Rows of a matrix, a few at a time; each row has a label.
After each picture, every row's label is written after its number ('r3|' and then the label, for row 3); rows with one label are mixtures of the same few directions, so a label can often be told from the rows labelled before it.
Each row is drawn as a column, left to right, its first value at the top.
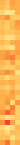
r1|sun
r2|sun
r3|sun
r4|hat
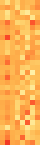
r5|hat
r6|hat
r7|hat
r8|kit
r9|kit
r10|sun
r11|hat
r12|kit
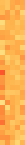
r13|hat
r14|sun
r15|kit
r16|hat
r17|sun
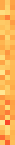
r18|kit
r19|sun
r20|kit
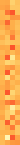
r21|kit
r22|kit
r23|sun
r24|sun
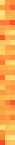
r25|hat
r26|kit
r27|kit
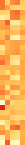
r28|sun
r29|hat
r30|hat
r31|hat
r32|kit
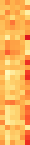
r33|sun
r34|hat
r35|hat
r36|hat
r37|kit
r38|hat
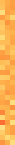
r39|sun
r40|kit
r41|sun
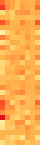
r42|kit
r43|kit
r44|sun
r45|kit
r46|kit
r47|sun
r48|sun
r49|kit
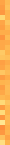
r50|sun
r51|kit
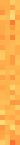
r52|sun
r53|sun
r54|hat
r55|sun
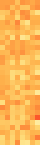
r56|sun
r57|kit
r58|hat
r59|hat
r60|hat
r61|hat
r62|kit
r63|kit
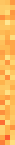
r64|sun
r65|kit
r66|hat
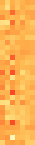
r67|hat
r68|kit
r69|kit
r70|kit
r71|hat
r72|hat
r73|hat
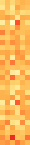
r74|kit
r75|sun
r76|kit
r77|hat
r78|sun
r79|kit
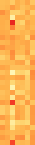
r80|sun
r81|sun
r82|hat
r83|kit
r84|kit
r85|hat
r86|hat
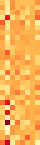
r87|hat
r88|sun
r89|sun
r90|kit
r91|hat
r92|kit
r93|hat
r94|hat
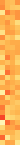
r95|kit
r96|kit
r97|kit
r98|hat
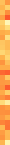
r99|hat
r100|hat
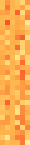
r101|kit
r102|kit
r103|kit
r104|sun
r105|hat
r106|hat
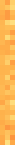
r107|sun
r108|hat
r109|kit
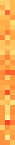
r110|hat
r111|kit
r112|hat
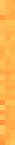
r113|sun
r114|hat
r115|hat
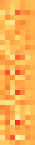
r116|sun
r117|hat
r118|kit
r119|kit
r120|kit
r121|sun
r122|sun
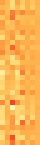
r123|hat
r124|kit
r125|sun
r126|hat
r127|kit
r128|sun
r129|kit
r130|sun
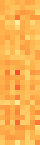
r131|sun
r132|hat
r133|kit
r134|hat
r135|sun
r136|hat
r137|hat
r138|sun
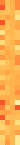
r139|kit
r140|sun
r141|sun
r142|sun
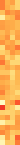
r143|sun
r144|sun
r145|hat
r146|sun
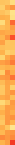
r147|kit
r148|hat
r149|hat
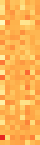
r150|kit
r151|kit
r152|sun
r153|hat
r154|kit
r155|hat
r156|kit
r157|kit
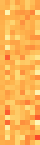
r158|sun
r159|sun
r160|kit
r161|hat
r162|kit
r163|sun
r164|sun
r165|kit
